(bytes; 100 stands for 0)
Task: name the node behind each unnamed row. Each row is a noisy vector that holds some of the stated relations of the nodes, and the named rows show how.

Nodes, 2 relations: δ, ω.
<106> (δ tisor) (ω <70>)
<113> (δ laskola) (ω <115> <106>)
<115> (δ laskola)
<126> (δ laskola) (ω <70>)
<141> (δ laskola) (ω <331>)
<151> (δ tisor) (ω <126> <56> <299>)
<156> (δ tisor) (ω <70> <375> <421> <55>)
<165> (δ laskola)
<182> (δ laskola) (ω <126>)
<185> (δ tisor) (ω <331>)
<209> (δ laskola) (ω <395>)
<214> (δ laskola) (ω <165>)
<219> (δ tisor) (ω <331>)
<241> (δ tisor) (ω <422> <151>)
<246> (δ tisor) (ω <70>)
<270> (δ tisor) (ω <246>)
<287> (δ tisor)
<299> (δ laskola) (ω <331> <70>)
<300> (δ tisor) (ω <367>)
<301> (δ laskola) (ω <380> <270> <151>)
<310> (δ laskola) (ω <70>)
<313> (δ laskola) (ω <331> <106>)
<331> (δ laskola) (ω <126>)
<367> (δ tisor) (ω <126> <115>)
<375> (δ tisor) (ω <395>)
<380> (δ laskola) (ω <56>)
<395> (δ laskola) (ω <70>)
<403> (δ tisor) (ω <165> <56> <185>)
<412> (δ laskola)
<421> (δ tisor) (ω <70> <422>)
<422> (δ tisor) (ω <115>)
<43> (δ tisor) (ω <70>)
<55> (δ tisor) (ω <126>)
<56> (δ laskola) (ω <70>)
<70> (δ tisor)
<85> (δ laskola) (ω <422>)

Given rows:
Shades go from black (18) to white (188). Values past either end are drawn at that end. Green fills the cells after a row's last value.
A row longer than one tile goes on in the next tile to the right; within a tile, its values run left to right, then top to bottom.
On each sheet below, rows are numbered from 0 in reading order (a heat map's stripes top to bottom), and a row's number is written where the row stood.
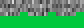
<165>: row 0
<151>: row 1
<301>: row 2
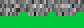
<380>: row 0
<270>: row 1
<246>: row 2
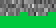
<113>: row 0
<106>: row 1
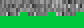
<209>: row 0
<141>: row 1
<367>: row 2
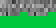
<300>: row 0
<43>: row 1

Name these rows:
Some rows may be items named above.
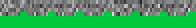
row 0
<421>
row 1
<209>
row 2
<182>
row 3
<412>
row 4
<185>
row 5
<56>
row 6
<182>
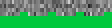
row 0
<301>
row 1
<403>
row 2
<115>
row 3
<331>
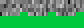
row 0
<126>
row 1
<151>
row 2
<375>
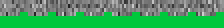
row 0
<156>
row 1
<55>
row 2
<395>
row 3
<182>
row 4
<367>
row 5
<310>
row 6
<182>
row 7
<299>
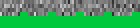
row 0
<422>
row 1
<85>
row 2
<55>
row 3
<287>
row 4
<56>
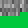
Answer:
<241>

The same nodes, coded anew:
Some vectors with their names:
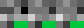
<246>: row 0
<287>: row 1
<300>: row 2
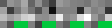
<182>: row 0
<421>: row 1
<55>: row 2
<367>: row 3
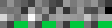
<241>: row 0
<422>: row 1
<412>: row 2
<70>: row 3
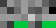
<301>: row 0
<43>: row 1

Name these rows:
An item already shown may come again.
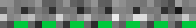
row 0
<151>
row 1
<403>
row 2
<287>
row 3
<403>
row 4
<55>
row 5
<300>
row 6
<56>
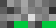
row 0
<380>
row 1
<300>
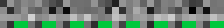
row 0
<209>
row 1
<156>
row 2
<395>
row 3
<375>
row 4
<115>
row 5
<299>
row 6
<106>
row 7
<310>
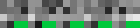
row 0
<375>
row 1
<219>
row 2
<412>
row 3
<270>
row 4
<126>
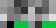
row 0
<185>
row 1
<331>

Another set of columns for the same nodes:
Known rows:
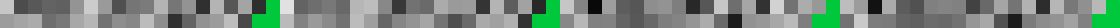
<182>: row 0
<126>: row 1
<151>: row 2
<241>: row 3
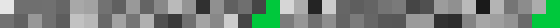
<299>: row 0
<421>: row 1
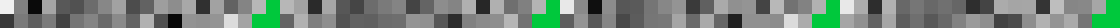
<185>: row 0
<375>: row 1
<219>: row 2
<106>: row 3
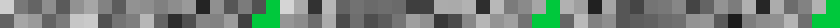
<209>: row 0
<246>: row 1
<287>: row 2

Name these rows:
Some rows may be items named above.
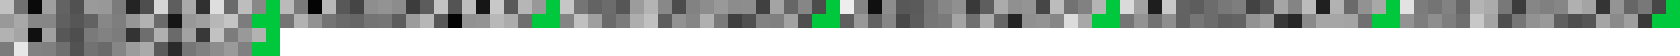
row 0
<55>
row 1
<367>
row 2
<380>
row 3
<219>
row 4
<156>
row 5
<310>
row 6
<422>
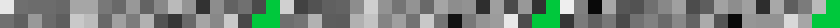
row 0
<299>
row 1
<331>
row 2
<185>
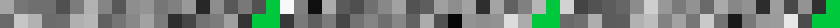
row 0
<115>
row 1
<185>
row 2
<331>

